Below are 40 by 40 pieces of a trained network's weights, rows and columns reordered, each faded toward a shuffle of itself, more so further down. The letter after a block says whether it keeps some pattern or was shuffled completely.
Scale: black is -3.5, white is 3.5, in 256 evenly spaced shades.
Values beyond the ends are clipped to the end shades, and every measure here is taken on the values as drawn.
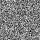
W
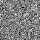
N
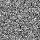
W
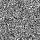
W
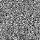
N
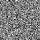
N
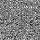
N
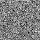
W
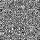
N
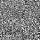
N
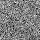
W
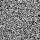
W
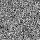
W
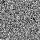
W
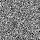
W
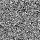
W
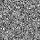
N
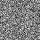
W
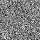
W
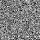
N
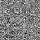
N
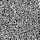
W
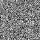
N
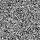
W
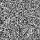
N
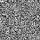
N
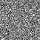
N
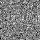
N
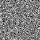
N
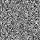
N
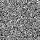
W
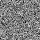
W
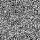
N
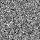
W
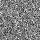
W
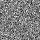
W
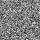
W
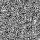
N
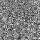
N
